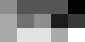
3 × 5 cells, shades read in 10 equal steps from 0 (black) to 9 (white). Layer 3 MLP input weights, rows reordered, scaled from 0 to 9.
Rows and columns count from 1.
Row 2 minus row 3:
0 -4 -3 -5 -7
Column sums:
17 15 16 10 11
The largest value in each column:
6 8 8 6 9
